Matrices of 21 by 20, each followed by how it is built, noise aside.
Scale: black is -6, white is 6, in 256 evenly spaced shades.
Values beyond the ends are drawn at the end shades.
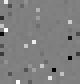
sparse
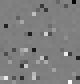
sparse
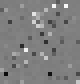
sparse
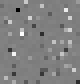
sparse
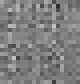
low rank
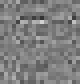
low rank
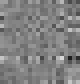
low rank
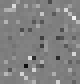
sparse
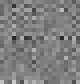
low rank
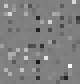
sparse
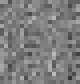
low rank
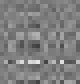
low rank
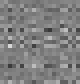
low rank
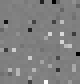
sparse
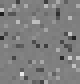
sparse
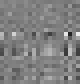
low rank
